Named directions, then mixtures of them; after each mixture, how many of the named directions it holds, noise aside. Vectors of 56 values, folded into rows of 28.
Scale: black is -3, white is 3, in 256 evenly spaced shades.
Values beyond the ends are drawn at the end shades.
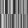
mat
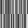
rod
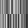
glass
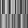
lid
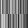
three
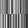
one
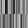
two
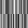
two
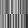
one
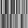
one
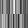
three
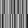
one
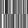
two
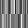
two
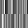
two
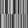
one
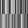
one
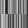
two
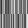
one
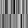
three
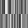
three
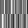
three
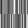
two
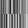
one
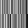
two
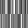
three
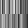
two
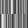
two
